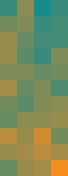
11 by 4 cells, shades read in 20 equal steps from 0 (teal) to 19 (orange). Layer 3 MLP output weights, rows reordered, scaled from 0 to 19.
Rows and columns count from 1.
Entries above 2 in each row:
3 4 4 4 4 4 4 4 4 4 4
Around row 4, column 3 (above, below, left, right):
4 7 6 9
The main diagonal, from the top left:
3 9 4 9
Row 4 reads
11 6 3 9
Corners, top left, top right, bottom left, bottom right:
3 3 7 19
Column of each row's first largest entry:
2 2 1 1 1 1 4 4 3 3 4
